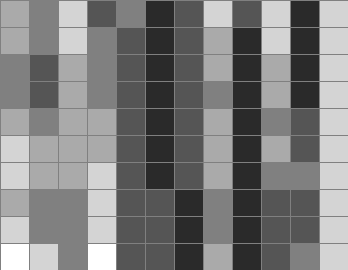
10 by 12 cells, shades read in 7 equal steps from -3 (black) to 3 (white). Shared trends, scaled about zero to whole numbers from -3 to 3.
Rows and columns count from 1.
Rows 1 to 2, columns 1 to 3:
1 0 2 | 1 0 2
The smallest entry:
-2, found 23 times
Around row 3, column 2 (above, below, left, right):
0 -1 0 1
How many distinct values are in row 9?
4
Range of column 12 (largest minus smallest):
0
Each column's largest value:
3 2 2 3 0 -1 -1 2 -1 2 0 2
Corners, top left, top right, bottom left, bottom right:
1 2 3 2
